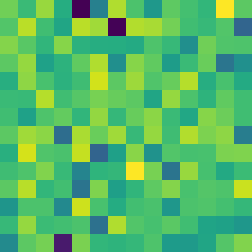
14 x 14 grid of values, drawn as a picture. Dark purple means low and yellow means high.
Roughest part: top middle. Average level on the scale: 70%. Slope: none. Histogram: skewed, a long tail of low values. Odd rows or columns: none.
